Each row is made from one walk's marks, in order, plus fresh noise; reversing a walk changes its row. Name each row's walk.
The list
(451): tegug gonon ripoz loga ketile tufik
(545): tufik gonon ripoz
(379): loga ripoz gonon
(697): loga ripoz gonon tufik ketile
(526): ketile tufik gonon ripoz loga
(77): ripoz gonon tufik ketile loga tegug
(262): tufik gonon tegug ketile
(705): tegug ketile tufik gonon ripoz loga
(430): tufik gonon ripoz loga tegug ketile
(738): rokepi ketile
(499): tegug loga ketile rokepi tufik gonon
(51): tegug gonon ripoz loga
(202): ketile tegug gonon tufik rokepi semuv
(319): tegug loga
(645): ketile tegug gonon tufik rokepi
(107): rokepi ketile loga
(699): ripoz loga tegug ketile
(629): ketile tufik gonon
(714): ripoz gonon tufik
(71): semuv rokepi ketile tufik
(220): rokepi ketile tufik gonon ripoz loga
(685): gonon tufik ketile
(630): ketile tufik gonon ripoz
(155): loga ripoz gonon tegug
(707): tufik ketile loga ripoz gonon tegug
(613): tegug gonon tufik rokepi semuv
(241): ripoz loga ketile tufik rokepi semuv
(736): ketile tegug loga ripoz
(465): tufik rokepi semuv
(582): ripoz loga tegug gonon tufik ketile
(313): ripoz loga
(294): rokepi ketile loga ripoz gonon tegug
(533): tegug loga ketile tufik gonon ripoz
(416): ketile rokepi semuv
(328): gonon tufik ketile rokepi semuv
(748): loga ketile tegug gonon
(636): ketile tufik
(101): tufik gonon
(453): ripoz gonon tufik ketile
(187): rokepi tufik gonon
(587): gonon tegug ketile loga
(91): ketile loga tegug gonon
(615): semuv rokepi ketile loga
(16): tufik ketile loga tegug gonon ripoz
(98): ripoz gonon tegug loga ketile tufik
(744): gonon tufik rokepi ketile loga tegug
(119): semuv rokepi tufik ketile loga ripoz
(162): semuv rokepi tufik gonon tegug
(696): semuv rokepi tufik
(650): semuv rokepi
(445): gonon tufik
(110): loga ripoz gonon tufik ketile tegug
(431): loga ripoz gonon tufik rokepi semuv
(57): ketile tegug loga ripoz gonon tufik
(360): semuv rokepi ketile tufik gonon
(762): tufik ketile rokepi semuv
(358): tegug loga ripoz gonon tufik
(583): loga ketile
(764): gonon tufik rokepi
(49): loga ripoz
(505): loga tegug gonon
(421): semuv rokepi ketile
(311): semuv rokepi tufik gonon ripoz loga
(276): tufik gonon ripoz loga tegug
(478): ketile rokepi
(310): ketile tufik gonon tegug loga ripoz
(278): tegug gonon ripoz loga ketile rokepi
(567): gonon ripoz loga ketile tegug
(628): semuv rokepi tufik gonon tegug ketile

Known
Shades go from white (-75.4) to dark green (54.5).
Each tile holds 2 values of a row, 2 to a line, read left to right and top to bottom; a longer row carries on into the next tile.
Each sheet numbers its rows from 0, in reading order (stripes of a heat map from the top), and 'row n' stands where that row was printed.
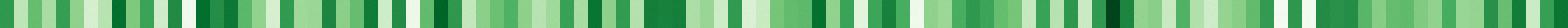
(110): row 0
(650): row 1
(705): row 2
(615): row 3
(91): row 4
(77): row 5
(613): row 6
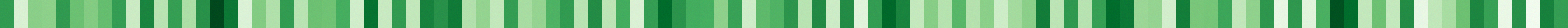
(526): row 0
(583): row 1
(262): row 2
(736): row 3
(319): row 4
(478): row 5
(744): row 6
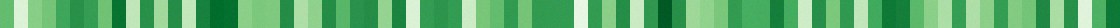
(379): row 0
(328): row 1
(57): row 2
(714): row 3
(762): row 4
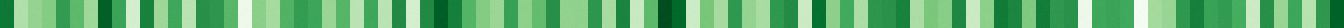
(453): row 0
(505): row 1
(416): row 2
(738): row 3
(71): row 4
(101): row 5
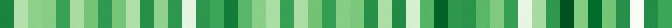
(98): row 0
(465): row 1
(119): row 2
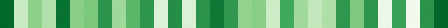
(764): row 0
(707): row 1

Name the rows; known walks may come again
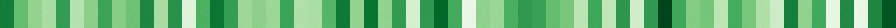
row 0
(762)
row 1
(311)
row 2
(91)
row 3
(155)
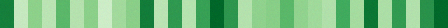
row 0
(319)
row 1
(51)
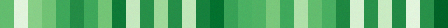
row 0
(379)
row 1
(310)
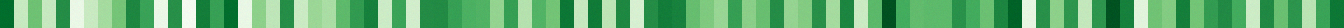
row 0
(744)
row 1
(587)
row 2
(49)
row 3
(416)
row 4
(630)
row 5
(636)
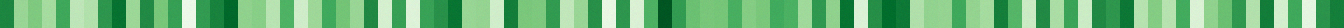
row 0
(628)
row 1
(699)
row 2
(478)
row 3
(431)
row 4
(582)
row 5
(430)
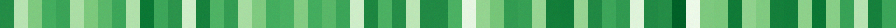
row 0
(451)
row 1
(358)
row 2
(360)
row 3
(685)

